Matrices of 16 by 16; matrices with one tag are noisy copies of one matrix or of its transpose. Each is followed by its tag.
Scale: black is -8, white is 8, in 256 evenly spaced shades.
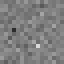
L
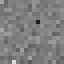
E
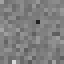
E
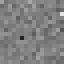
E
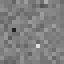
L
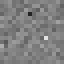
L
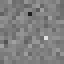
L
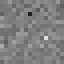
L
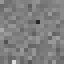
E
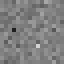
L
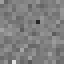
E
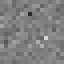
L
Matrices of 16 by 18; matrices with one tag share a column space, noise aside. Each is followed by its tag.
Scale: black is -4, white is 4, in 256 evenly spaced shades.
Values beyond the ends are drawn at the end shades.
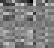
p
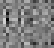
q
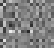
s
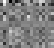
p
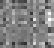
q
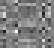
s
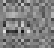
s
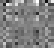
p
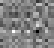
s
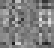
q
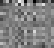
p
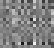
q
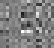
s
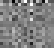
p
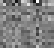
p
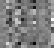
q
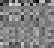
p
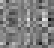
q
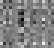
q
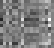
q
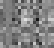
q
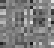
q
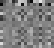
p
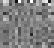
p
